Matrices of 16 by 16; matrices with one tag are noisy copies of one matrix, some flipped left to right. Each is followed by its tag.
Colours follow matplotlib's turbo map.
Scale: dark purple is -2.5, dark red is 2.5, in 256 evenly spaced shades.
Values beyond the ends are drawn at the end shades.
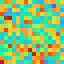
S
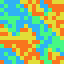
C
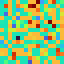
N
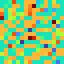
N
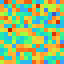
S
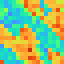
C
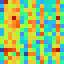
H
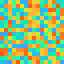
N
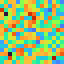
N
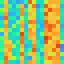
H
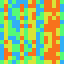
H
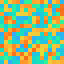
S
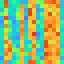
H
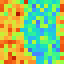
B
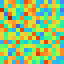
N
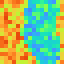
B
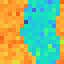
B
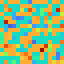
S
